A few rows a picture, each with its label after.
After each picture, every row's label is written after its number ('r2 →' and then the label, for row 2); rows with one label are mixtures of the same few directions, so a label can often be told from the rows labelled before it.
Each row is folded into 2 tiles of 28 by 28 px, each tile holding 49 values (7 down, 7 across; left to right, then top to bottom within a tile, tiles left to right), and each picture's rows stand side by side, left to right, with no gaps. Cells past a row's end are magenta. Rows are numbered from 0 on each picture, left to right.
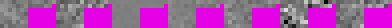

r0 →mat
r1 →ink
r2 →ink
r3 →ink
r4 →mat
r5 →mat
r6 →ink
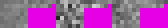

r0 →ink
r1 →ink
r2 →mat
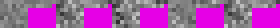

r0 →ink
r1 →mat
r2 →mat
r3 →mat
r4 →mat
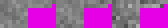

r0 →mat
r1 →mat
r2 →ink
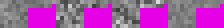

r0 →mat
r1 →ink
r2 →mat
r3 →ink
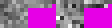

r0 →mat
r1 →ink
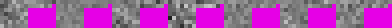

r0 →mat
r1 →ink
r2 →mat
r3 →ink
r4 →ink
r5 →mat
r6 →ink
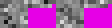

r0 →mat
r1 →mat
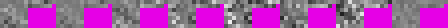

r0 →mat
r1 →mat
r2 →mat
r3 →mat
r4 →mat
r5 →ink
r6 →mat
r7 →ink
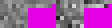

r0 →ink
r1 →ink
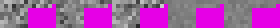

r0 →ink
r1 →mat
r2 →ink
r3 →ink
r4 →ink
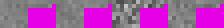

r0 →ink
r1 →mat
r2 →ink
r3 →ink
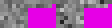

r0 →ink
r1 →mat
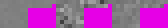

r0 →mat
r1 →mat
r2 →ink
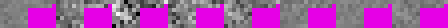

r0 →mat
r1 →ink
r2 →mat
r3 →mat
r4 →mat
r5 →ink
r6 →ink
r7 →mat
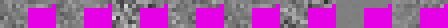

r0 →ink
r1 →mat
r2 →ink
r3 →mat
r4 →ink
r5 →mat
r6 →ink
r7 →ink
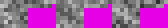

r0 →mat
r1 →mat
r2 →mat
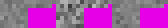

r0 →ink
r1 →ink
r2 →mat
